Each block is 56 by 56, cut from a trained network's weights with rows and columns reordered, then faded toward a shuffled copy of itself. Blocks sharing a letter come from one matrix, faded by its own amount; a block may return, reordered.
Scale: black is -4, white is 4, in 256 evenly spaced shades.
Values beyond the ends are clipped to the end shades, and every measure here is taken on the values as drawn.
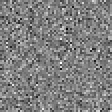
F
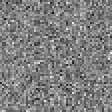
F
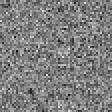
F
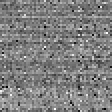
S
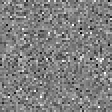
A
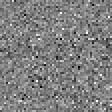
A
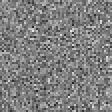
F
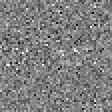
A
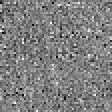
A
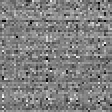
S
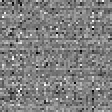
S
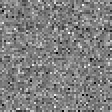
A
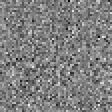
F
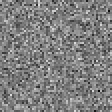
F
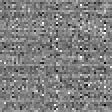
S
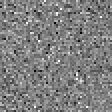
A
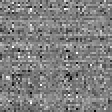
S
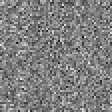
F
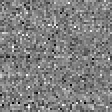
A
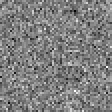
F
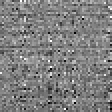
S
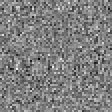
F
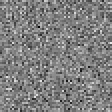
F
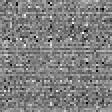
S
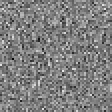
F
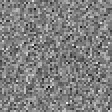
F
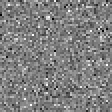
A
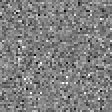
A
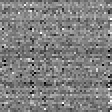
S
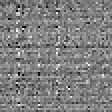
S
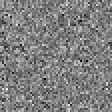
F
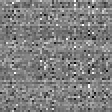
S
